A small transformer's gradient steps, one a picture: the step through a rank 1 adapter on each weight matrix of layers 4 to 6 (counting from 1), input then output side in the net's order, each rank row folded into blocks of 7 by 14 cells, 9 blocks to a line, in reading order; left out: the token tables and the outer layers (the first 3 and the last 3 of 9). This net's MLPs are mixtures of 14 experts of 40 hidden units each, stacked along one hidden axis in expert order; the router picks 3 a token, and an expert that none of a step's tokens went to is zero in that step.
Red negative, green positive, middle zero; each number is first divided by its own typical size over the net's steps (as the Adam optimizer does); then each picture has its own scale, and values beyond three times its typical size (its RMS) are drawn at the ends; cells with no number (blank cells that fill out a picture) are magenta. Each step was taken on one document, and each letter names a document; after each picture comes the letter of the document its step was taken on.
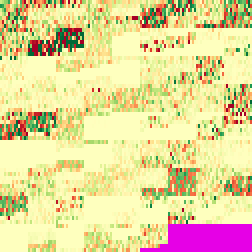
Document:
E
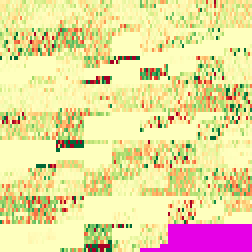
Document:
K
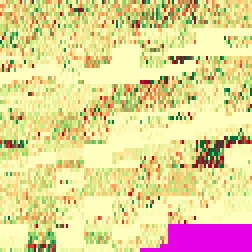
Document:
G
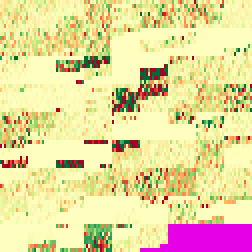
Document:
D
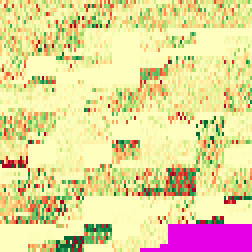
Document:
D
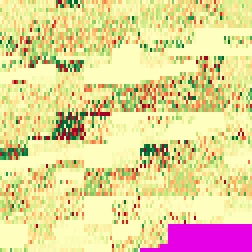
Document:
G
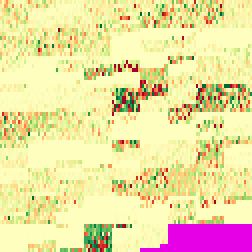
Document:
D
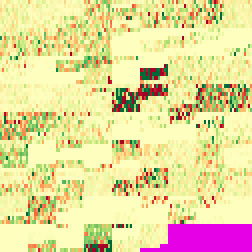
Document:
D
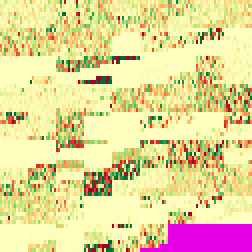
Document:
E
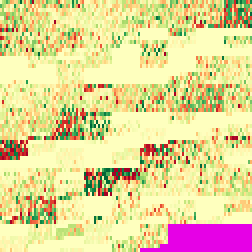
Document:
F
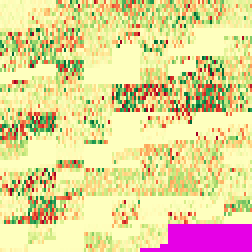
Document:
F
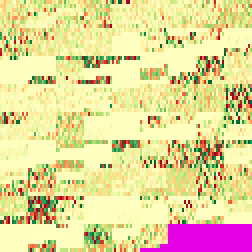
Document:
K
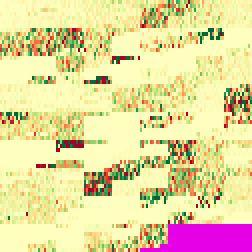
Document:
E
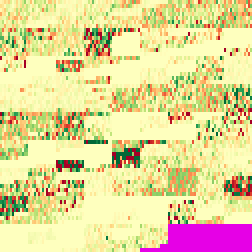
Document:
E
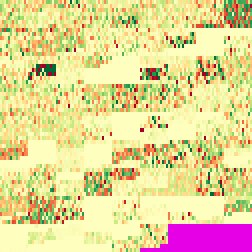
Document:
F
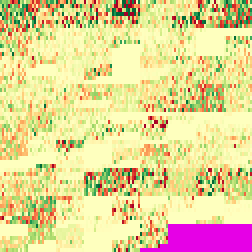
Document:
F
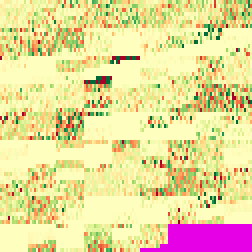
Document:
K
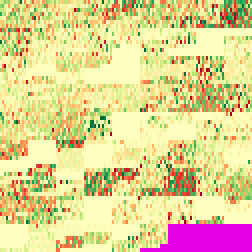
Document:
F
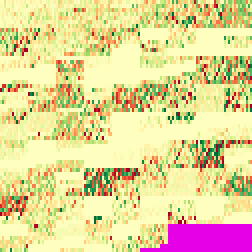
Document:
G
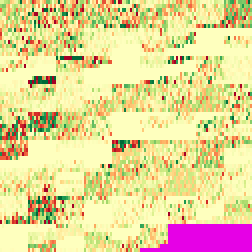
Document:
G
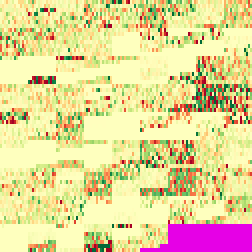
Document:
E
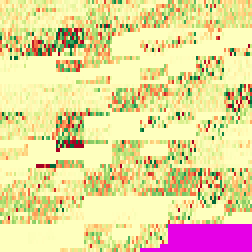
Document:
K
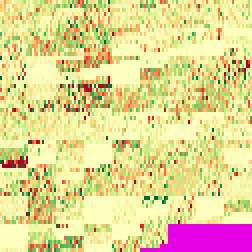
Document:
K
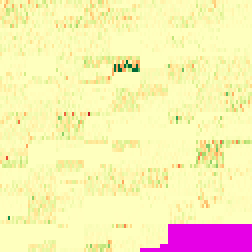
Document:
D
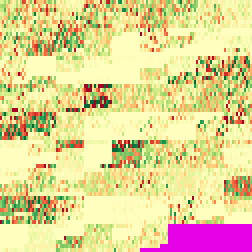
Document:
E
